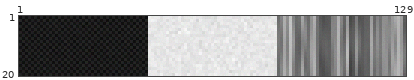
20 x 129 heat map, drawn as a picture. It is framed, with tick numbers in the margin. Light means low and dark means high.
The table splits into one row of 3 panels. Panel 1,1: very high, checkered, faint in contrast. Panel 1,2: very low, fine-grained, faint in contrast. Panel 1,3: middling, streaked downward, strong in contrast.
